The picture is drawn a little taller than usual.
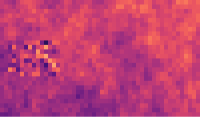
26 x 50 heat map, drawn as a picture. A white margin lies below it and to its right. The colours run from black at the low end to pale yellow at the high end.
Mirror symmetry: none. Slope: up to the top right. Odd patch: rougher, in the middle left. Average level on the scale: 50%. Odd rows or columns: none. Roughest part: middle left. Histogram: bell-shaped. Stripes: none. Ninth with the highest average: top right.
